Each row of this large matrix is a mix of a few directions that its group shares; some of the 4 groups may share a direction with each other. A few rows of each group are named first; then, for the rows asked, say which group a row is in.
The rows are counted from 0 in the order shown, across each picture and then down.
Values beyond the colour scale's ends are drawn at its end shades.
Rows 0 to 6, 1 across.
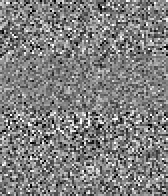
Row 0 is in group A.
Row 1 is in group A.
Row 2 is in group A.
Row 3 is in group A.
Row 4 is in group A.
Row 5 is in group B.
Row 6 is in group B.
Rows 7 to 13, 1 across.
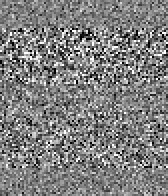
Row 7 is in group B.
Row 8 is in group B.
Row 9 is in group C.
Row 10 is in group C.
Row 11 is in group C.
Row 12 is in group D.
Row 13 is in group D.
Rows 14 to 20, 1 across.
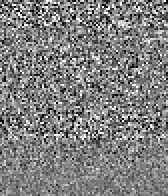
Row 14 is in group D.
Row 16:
B
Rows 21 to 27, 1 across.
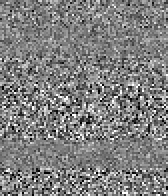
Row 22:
C
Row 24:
A
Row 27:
D
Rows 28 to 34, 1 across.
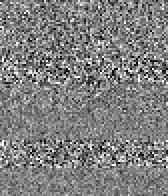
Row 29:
A
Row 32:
C
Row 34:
B
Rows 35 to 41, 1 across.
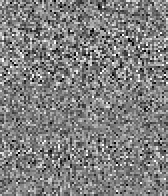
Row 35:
A
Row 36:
C
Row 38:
D
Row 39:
C
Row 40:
C
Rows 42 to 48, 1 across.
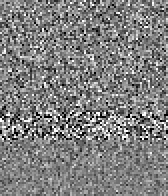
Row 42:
D
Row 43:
B
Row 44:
C
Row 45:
A
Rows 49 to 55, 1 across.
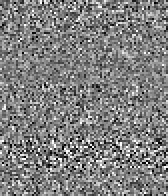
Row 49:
A
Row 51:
A
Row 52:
B
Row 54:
B
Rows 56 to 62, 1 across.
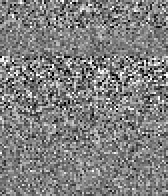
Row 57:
A
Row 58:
A
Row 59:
C
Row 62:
B
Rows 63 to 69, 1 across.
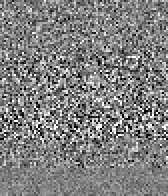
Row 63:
C
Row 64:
D
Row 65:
A
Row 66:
D
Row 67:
A
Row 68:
B
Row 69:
D
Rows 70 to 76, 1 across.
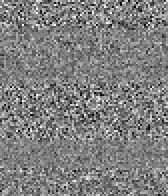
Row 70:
D
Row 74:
B
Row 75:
A
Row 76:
B
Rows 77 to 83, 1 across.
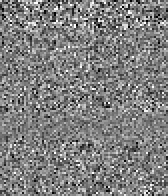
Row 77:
C
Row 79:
A
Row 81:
D
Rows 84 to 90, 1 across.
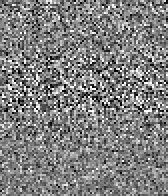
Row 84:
D
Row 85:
D
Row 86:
D
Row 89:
B
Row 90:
B
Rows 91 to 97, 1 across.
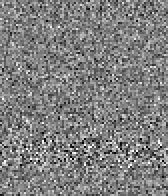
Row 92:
B
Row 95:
C
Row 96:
B
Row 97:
A
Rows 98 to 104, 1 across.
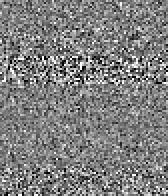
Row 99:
B
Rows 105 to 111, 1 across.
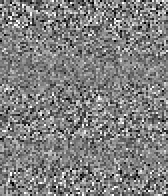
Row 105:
C
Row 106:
B
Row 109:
A
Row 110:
C
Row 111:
B
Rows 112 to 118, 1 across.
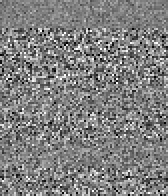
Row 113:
A
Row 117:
D
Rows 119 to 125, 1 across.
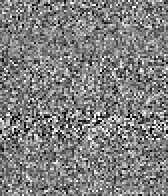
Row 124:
C
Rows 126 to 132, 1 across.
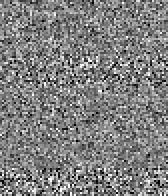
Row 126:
C
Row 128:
B
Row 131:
B
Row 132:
C
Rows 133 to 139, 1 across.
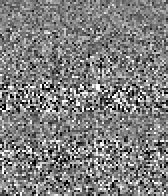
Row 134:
D
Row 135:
A
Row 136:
B
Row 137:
C
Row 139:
A
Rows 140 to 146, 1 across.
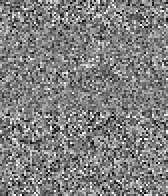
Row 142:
B
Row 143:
D
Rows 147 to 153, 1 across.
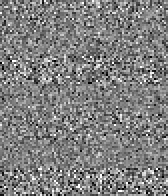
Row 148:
A
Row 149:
D
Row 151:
B
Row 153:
A
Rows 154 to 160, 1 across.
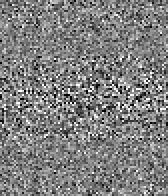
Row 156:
D
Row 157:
B
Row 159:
A
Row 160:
D
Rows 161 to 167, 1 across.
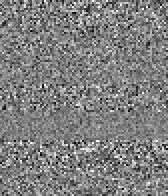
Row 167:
B
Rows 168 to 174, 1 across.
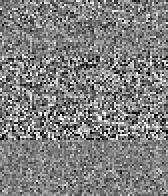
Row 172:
A
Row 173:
C
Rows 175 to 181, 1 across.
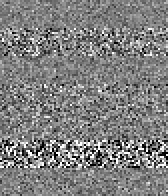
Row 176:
D
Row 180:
A
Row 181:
B
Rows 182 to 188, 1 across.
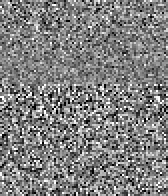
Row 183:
D
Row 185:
C
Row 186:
B
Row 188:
C
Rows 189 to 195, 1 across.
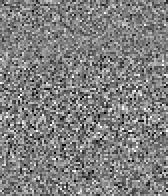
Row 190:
D
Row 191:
A
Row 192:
D
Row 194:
B
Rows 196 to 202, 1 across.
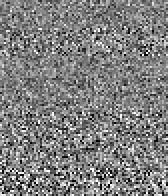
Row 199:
C
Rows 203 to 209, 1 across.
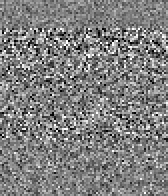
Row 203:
C
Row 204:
A
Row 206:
A
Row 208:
B
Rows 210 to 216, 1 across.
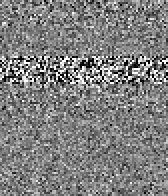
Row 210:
B
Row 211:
C
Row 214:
D
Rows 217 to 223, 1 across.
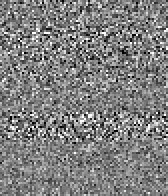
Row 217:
B
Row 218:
D
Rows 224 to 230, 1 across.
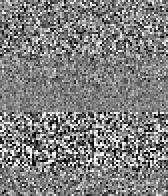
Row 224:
D
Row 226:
C
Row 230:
B
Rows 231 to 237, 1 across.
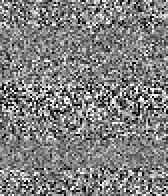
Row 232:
D
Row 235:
B
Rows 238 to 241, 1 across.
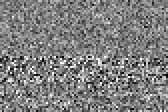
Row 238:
D
